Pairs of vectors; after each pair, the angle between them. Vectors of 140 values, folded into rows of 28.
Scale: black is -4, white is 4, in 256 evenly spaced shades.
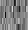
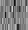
nearly parallel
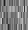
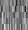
orthogonal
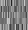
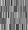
nearly parallel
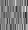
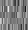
partly opposed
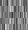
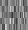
nearly parallel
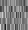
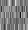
partly aligned
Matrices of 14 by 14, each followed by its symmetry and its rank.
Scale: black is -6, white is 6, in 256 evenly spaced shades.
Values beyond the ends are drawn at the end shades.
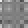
symmetric, rank one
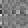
neither, rank two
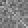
symmetric, full rank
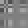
symmetric, rank one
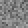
neither, full rank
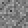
symmetric, full rank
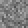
neither, full rank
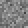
neither, full rank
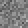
symmetric, full rank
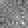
symmetric, rank three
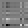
neither, rank one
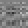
neither, rank two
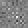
symmetric, rank three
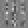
neither, rank two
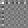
symmetric, rank one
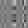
neither, rank one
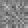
symmetric, rank three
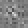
symmetric, rank three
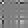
symmetric, rank one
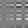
neither, rank one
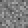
symmetric, full rank
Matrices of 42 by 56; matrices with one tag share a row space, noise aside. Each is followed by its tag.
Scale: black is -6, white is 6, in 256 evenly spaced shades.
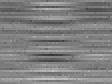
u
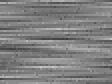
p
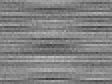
u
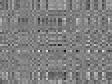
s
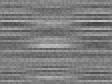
u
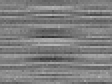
u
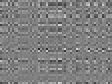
s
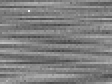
p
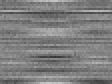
u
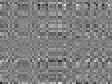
s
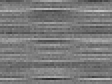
u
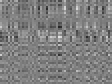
s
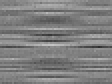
u
